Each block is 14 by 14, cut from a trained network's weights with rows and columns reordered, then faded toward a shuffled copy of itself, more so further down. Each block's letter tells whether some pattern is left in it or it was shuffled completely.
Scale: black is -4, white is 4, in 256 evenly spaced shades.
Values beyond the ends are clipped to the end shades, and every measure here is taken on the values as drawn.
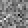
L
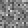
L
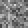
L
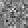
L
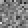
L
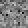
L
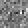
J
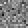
L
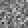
L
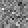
L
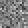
L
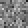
L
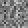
J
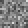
L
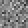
L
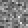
L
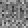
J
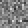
J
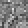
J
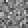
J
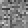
J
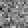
L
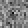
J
